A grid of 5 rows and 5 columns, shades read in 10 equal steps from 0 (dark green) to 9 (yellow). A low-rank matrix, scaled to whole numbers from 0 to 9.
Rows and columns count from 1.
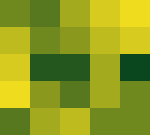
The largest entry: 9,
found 2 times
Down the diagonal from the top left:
4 4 1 6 4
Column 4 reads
8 7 6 6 4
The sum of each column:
31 19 22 31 25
